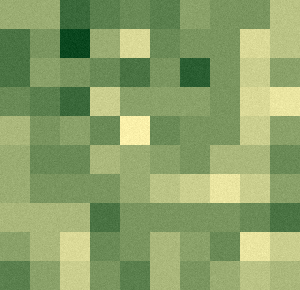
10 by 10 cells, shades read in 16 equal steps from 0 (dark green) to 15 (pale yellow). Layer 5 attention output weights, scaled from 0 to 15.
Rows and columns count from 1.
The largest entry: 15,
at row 5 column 5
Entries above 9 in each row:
1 3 1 3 3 3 4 3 5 4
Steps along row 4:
down down up down same same down up up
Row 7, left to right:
9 7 7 7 9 11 12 14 12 8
